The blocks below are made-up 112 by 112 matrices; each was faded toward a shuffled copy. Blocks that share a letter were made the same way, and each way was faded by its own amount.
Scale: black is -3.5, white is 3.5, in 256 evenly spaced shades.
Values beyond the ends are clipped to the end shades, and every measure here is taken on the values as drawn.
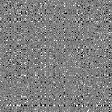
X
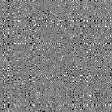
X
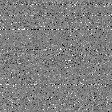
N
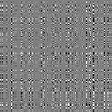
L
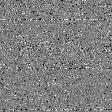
N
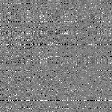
X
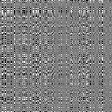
L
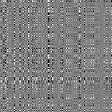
L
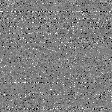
N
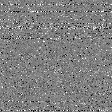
N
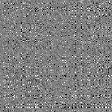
X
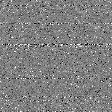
N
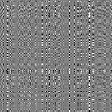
L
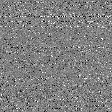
N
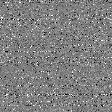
N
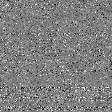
N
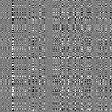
L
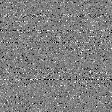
N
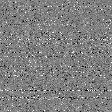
N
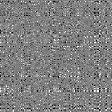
X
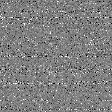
N
